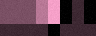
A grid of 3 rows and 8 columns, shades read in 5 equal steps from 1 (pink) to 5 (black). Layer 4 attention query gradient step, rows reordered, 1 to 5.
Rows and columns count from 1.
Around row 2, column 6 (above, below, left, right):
5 4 1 4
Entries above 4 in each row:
2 2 1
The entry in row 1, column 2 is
3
